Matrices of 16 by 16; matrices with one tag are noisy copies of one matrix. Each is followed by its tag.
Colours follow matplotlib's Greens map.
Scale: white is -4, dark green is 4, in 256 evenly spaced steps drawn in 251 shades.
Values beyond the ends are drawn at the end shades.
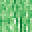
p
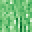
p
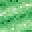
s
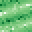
s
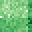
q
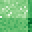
q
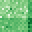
q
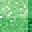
q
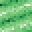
s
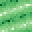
s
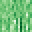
p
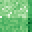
q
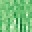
p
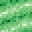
s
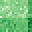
q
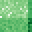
q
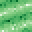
s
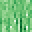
p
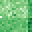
q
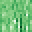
p
